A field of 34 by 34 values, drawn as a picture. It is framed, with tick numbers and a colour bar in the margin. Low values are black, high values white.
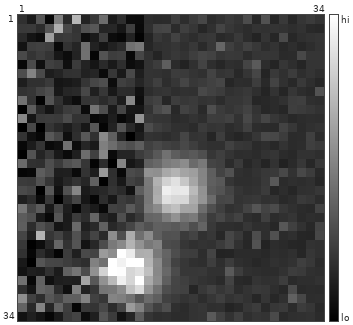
The values are skewed, with a long tail toward high values. There are two bumps. The right part is calmer, past a seam about 40% of the way across. There are no regular stripes. The halves do not mirror each other.
